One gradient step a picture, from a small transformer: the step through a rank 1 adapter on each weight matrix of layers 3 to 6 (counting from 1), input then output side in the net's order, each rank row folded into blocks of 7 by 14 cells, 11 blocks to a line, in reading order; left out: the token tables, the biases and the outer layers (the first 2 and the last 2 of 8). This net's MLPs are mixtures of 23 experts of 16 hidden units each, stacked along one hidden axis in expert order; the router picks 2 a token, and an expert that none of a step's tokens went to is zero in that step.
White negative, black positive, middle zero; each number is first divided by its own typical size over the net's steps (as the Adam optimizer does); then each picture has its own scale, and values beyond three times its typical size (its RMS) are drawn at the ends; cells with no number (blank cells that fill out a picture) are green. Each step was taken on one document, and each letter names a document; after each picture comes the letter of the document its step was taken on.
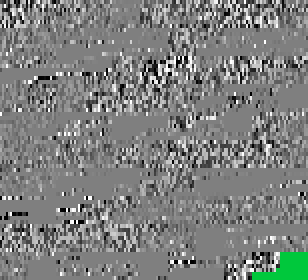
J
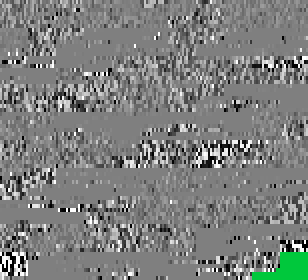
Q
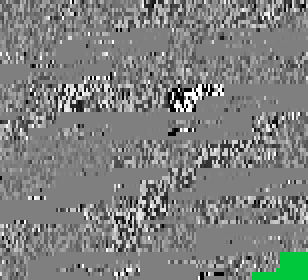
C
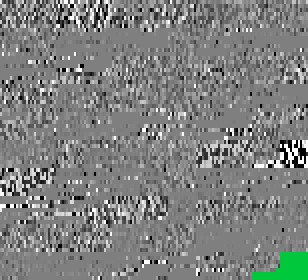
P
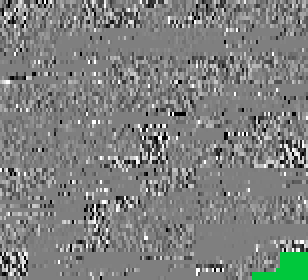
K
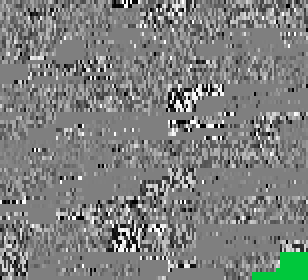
C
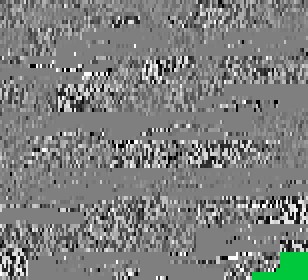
Q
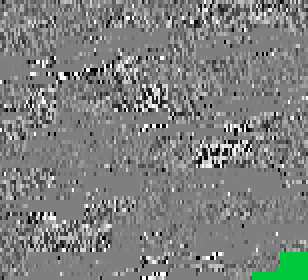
P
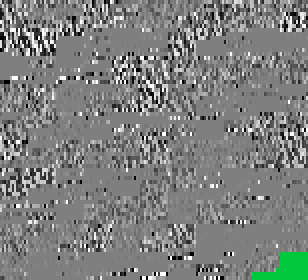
P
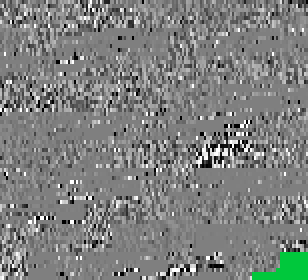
K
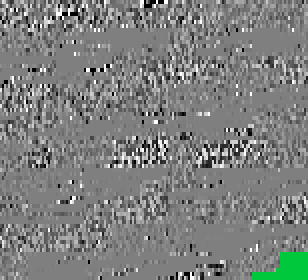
K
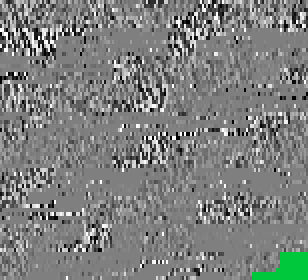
P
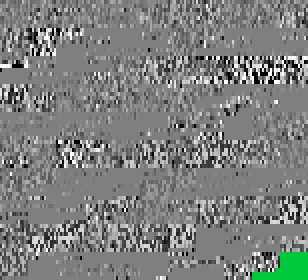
Q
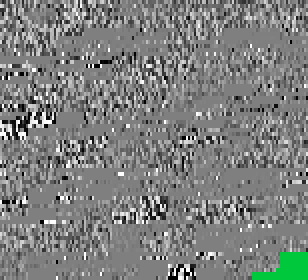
P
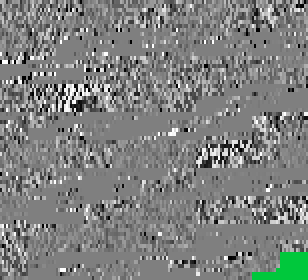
C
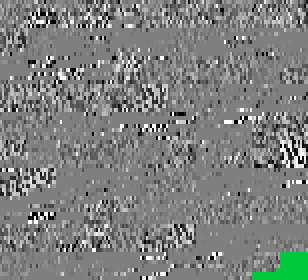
P
